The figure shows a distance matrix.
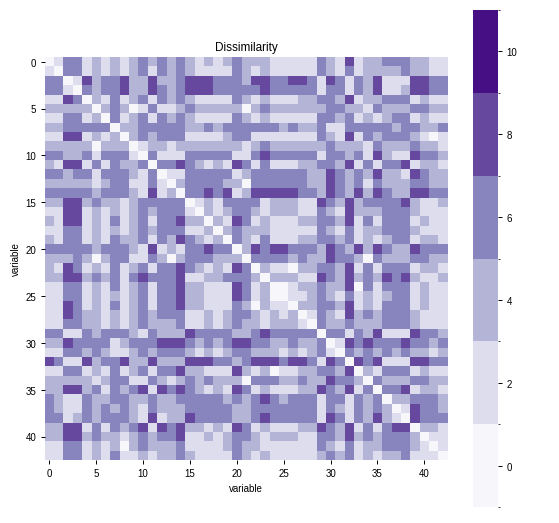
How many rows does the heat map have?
43
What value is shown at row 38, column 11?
8
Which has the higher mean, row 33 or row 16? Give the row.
16
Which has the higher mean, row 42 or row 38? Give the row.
38
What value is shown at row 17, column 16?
4
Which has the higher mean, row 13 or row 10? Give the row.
10
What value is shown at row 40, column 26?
4
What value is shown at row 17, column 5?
4
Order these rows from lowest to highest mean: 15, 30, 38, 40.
40, 15, 38, 30
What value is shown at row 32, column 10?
4
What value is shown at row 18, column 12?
6
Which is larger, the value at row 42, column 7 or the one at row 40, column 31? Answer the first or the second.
the first
